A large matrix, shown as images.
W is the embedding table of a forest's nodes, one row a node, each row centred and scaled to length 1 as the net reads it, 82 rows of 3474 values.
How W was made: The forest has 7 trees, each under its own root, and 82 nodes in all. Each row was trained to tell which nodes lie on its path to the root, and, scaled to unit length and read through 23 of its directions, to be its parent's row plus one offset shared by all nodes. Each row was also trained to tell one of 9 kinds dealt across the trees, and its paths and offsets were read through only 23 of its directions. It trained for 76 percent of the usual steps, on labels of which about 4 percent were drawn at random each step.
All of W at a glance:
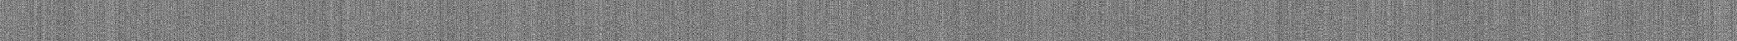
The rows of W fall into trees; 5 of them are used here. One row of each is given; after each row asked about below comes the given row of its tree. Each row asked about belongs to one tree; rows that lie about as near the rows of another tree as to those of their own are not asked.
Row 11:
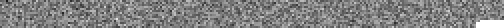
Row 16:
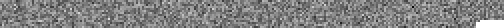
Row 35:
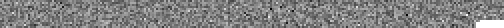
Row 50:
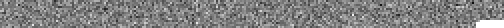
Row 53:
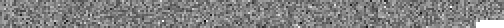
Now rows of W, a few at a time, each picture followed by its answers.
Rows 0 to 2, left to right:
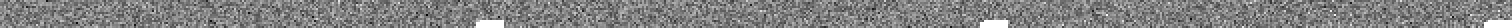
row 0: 53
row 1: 16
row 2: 50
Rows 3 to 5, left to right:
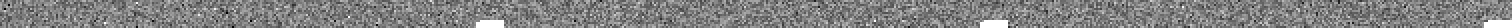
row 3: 35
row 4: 35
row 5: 50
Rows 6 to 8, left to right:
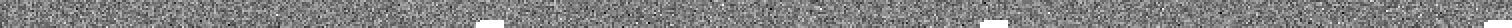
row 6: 16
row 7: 53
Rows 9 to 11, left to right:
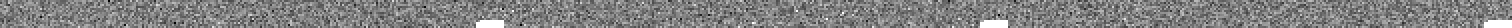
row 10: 11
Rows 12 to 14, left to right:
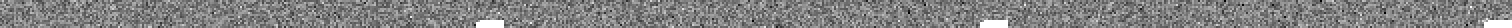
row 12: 35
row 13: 53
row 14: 53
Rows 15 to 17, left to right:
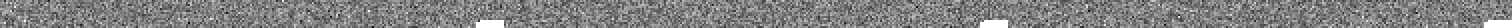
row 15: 35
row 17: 50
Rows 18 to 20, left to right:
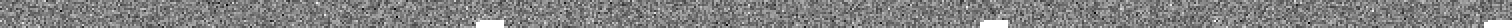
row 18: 53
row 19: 53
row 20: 11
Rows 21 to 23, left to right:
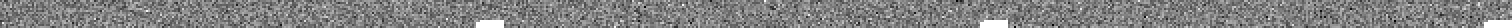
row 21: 35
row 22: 53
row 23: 35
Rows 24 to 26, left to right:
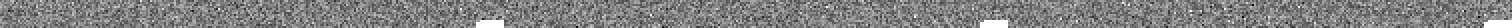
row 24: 53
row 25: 35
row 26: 50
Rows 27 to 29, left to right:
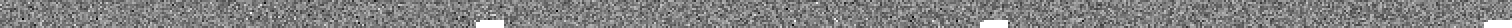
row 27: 35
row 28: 35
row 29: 50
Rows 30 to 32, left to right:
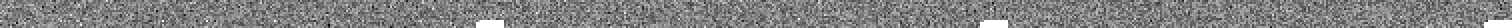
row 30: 53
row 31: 16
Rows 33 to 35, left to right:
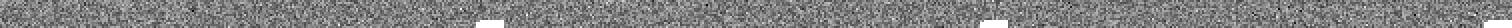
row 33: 50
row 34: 11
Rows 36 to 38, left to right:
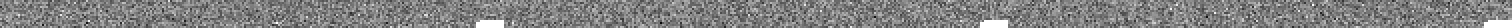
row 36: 11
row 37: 16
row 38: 50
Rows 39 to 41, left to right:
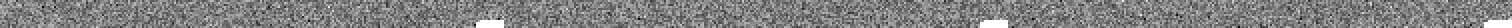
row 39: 53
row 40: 11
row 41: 50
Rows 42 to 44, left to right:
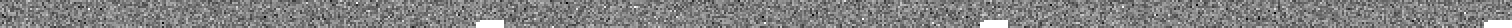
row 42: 35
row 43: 35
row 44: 35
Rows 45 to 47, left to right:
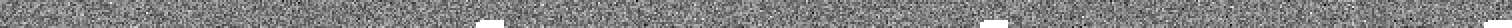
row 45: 50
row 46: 35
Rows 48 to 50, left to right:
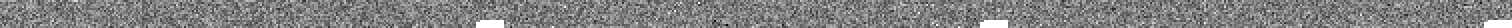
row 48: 16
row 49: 35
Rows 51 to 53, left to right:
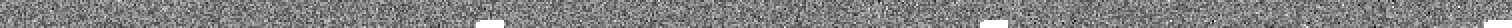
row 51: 11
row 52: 11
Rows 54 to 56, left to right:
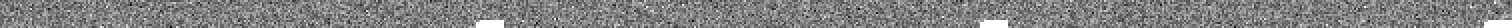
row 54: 35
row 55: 53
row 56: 53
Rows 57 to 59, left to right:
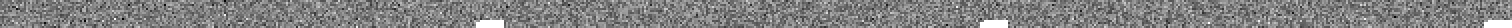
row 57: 16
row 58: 16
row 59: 50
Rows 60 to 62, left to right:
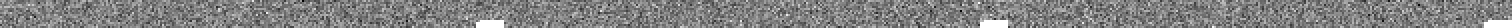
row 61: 53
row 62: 50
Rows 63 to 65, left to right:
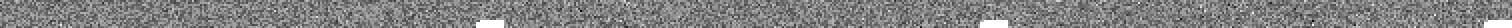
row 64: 11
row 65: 11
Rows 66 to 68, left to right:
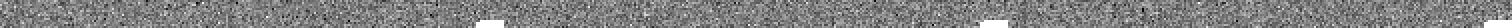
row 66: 35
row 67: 53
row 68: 53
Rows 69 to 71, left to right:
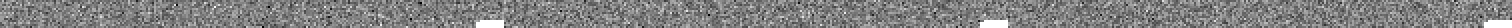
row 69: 53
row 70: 50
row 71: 11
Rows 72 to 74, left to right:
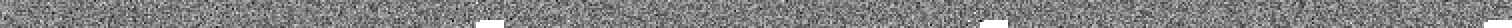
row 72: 53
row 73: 50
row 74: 35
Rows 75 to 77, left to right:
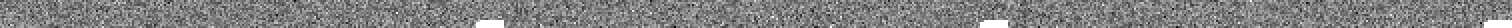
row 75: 11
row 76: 35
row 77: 53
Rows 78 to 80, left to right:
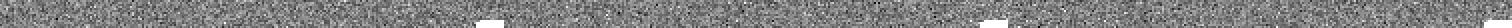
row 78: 35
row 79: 50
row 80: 53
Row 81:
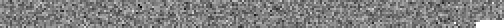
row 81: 50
